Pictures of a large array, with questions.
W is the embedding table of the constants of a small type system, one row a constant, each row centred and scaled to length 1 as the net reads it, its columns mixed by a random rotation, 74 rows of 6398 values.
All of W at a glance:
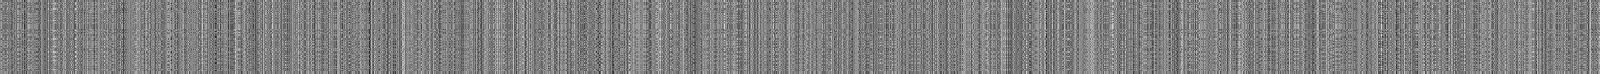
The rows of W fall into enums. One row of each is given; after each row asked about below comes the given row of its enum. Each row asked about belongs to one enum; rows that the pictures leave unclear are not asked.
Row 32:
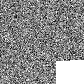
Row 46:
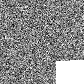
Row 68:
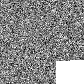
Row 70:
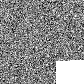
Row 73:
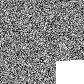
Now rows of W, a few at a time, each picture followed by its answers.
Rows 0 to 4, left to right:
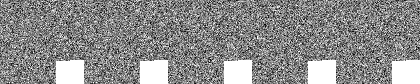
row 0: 68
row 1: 68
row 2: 73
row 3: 46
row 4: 73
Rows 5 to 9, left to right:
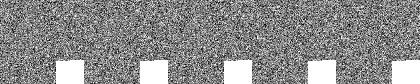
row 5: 70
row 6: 68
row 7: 70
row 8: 46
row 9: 46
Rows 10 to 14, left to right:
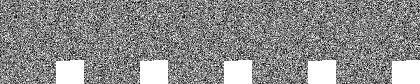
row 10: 32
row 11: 70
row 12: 32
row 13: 68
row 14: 68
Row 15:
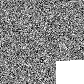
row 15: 73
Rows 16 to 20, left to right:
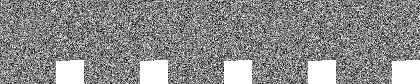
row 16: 68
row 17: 73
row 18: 70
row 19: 68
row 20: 46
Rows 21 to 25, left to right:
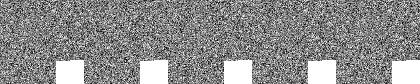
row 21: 68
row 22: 73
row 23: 70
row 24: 68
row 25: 68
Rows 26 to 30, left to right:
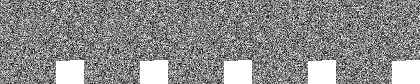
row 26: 68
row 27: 68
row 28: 68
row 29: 32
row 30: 46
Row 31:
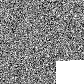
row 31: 70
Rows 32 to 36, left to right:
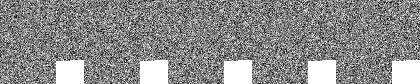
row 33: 73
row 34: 68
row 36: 70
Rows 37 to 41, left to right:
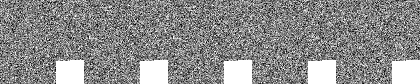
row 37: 70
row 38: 46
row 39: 46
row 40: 68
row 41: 73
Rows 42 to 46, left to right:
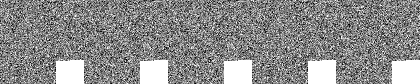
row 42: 70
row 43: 73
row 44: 73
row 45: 70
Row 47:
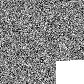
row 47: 73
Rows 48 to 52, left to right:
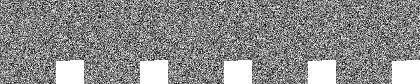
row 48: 68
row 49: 32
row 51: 46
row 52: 46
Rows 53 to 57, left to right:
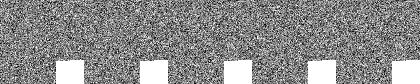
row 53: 70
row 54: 68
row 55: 73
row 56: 46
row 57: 73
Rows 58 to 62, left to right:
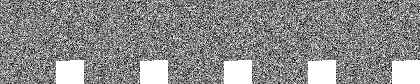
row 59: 70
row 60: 46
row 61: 73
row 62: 70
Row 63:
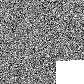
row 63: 70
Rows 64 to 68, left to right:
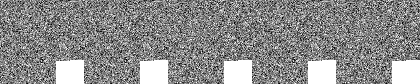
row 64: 73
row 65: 73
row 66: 68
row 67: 73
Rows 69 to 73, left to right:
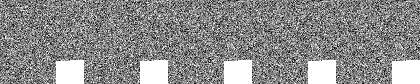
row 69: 46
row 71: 73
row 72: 73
